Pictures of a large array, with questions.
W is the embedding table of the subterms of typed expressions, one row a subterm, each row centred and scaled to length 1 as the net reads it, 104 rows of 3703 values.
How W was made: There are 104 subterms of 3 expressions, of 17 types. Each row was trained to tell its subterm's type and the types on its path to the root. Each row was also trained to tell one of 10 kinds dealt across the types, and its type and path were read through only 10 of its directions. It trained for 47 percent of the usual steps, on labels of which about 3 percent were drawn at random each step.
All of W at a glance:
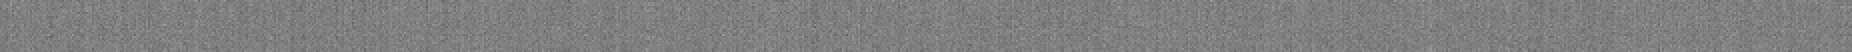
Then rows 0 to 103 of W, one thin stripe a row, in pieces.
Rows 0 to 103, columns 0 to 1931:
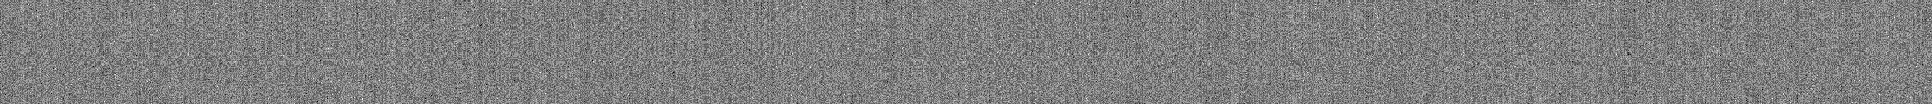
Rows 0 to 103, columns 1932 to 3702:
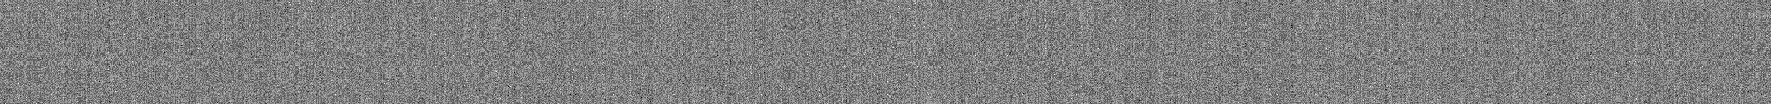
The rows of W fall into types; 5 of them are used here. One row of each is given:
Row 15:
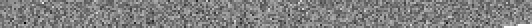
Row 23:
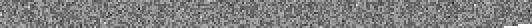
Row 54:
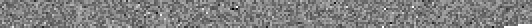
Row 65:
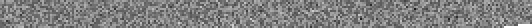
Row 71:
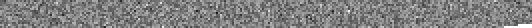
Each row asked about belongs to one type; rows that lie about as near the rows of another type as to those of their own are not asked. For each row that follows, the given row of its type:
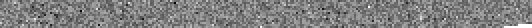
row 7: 15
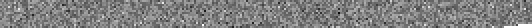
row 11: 23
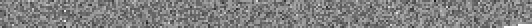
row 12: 65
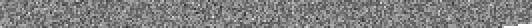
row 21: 23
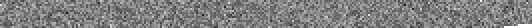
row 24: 54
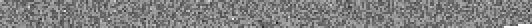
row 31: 23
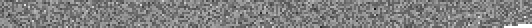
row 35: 23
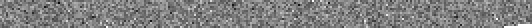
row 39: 54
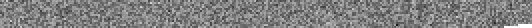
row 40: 23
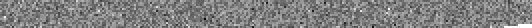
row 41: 65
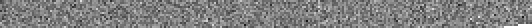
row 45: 71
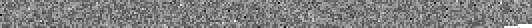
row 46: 54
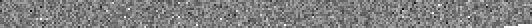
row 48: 71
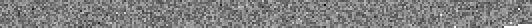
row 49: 71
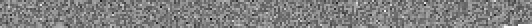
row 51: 71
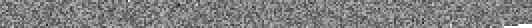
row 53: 54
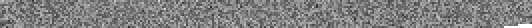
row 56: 65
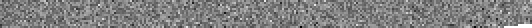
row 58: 54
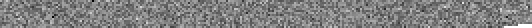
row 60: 15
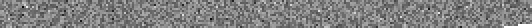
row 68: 15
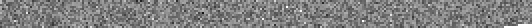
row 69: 54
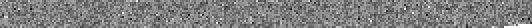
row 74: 23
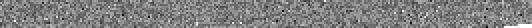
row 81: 15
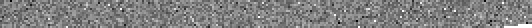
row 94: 15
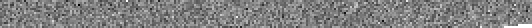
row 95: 65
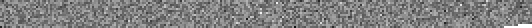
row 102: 71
